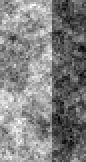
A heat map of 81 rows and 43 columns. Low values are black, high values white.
Stripes: none. Grain: blotchy. Ninth with the highest average: bottom left. Seam: vertical, 60% of the way across, the left part higher.
